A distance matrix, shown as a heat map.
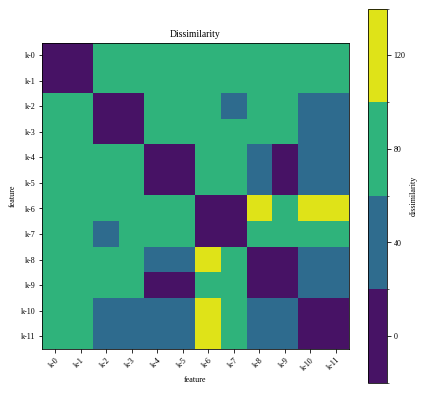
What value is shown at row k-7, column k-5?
80
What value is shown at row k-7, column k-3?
80
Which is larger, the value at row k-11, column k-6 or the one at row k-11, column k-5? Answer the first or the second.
the first
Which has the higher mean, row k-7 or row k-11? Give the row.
k-7
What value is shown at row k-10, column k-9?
40
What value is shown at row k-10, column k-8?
40
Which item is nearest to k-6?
k-7
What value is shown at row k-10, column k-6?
120
